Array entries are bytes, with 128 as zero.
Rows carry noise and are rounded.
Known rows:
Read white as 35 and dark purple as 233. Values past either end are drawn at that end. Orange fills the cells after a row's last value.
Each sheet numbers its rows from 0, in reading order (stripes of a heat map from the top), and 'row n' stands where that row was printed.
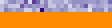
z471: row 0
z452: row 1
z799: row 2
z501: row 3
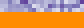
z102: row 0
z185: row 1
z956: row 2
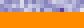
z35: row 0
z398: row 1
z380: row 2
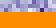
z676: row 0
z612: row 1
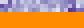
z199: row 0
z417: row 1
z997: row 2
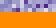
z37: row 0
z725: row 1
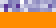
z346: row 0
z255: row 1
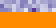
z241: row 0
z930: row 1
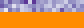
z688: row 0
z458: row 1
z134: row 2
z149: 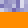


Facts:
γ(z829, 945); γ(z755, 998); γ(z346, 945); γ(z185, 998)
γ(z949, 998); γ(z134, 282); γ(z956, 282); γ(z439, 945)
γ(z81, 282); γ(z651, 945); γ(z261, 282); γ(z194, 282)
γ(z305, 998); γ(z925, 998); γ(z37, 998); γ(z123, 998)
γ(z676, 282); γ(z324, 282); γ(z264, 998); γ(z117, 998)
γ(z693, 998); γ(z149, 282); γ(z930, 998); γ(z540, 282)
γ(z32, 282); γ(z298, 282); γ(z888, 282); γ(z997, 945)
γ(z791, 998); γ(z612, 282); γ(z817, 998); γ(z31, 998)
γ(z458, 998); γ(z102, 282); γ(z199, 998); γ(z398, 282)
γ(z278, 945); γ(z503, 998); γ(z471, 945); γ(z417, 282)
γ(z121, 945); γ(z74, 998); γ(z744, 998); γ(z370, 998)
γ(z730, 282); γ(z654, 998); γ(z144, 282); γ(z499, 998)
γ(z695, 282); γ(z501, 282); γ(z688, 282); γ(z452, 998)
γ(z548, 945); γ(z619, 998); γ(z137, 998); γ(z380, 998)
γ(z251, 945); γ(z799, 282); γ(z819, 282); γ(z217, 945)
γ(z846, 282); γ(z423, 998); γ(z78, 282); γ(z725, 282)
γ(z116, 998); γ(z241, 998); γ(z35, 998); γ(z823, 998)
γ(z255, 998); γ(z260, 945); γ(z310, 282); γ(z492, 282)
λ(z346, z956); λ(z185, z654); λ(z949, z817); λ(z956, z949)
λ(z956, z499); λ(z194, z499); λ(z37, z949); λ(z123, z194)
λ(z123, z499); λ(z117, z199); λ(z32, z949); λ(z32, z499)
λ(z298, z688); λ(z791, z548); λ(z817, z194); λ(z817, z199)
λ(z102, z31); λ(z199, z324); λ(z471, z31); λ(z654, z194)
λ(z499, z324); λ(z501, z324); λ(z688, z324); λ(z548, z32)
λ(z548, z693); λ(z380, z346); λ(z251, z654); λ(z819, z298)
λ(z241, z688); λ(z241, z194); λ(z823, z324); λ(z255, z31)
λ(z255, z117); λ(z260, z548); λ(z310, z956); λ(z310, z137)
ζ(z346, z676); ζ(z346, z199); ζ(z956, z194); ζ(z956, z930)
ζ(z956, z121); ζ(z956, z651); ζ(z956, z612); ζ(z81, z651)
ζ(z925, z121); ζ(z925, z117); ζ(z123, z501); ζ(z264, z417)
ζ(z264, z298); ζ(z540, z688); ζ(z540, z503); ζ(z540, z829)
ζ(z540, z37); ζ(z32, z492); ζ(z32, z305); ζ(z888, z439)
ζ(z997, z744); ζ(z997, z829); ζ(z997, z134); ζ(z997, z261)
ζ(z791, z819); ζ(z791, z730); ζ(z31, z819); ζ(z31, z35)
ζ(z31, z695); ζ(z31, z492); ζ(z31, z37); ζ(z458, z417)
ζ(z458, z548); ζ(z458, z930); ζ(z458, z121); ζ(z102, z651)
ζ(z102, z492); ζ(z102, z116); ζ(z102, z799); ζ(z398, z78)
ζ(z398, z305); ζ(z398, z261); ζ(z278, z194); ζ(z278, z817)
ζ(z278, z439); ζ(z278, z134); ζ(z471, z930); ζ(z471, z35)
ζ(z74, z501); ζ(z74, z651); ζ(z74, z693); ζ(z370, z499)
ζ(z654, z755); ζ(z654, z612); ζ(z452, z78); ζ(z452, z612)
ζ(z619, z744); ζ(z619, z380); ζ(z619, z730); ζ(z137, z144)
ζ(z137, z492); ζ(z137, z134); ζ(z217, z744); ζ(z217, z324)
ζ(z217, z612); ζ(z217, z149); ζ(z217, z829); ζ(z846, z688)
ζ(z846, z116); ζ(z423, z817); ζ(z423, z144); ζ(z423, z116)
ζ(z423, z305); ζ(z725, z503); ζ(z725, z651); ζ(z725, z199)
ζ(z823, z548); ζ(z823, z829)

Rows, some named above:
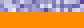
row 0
z251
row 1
z116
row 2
z956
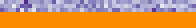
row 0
z949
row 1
z501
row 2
z471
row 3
z503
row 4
z305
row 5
z619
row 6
z305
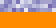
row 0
z117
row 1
z255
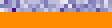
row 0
z612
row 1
z676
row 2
z439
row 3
z755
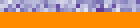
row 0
z888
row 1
z676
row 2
z499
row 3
z997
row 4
z501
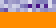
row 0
z305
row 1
z651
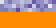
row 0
z817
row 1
z74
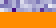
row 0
z612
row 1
z619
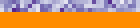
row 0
z997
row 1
z654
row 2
z278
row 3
z31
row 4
z194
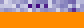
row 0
z730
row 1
z651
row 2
z829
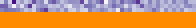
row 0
z548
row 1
z123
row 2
z819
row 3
z121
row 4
z688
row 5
z324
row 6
z78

